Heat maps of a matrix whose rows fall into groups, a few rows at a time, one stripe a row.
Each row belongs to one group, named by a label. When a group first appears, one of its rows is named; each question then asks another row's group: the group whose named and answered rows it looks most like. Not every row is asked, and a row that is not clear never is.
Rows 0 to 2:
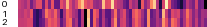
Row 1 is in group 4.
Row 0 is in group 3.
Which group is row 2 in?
4
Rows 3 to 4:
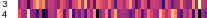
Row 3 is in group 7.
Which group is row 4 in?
4
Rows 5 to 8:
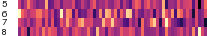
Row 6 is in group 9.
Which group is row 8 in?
7
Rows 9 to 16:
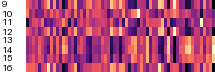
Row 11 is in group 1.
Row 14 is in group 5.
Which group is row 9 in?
3
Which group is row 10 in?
9
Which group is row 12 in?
3
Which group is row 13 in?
5
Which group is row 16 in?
3
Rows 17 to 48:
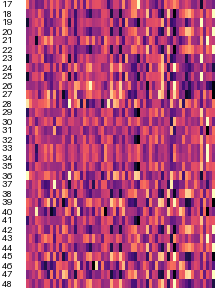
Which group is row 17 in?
9
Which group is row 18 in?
5
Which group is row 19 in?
1
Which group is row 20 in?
5
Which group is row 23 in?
1
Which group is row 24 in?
3
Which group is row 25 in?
1
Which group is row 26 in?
3
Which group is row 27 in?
3
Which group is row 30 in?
7
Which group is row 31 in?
4
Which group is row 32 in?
1
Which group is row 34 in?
7
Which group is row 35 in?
1
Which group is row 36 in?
9
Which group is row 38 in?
5
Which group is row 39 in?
3
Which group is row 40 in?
4
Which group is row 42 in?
5
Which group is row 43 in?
7
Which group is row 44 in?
5
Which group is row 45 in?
3
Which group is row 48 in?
3
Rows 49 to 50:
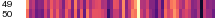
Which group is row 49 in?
9
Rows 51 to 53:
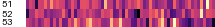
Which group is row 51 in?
7
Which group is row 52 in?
1
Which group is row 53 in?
3
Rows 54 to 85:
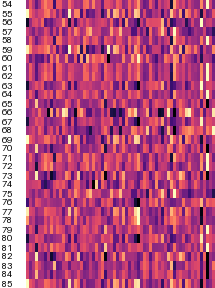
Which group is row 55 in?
9
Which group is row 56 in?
1
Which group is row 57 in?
3
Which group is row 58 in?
7
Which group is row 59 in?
9
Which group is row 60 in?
9
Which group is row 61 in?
7
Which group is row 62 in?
7
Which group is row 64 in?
7
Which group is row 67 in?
1
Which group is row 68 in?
5
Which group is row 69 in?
9
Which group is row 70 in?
4
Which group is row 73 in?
4
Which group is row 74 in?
4
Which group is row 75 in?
3
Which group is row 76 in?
1
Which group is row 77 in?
9
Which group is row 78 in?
9
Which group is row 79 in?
7
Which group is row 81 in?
7
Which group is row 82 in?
4
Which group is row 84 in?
4
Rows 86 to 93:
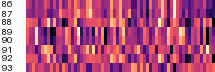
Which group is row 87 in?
3
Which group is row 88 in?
3
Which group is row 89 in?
4
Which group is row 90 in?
4
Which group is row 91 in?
7
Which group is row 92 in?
3
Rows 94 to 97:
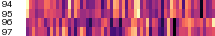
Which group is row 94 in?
9
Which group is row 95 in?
9
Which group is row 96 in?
5
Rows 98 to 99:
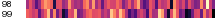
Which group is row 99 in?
3
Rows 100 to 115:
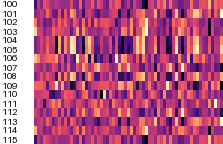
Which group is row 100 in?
1
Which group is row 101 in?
5
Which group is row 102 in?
9
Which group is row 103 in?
9
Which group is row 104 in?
5
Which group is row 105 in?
5
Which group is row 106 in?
9
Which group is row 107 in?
3
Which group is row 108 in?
5
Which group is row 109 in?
3
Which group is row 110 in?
4
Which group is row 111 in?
7
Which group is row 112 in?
3
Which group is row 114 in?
9
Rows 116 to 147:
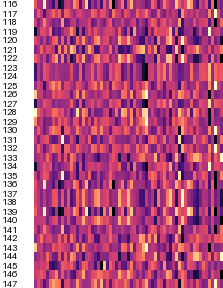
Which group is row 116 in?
4
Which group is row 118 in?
4
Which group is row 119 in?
1
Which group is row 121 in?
5
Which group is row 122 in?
3
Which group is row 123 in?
1
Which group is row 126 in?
9
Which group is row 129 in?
9
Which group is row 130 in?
7
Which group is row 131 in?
4
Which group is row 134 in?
1
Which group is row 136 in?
4
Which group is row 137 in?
3
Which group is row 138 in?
3
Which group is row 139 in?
4
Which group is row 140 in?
3
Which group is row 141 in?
4
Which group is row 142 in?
5
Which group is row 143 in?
9
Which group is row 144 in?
5
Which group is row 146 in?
3
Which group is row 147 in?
7
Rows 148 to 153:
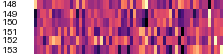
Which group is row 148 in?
9
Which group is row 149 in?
1
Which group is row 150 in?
1
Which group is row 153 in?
5
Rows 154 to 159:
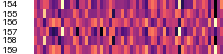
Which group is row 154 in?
4
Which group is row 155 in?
4
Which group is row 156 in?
7
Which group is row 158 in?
4
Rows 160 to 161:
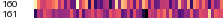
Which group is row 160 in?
9
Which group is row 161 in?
1
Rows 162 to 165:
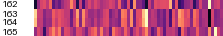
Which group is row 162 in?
1
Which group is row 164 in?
9
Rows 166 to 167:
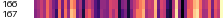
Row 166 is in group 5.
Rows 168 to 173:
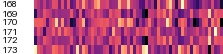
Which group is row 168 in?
3
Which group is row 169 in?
1
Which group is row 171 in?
7
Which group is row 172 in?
1
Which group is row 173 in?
9
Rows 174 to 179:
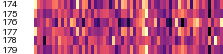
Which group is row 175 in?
9
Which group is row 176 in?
5
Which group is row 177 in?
9
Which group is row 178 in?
7
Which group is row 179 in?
9
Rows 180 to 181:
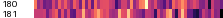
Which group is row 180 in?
9
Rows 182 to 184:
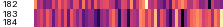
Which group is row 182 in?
9
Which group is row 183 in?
5
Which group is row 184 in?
5
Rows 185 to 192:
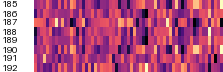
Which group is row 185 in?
5
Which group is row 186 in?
1
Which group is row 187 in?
3
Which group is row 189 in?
1
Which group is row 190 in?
5
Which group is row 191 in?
4
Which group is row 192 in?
9
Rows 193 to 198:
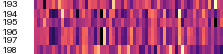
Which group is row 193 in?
7
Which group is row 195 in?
4
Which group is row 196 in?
4
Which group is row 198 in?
3
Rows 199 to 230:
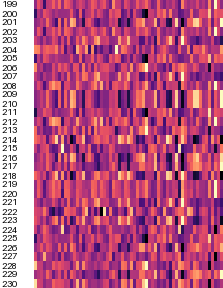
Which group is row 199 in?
7
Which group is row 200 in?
1
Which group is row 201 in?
5
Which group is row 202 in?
7
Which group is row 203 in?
3
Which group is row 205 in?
1
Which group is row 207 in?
3
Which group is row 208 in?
7
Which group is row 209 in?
5
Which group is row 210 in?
5
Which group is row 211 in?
1
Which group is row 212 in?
7
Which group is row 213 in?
9
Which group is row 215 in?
4
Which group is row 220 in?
7
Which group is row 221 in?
3
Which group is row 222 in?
4
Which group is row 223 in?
3
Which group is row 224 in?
4
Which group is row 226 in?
5
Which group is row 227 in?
4
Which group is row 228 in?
9
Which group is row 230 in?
9
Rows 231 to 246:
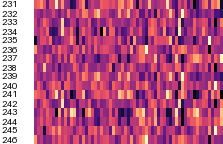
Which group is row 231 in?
3
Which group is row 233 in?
4
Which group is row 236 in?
9
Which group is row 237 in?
5
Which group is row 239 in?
3
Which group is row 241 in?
3
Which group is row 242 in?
4
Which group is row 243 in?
5
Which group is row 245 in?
7
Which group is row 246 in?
9
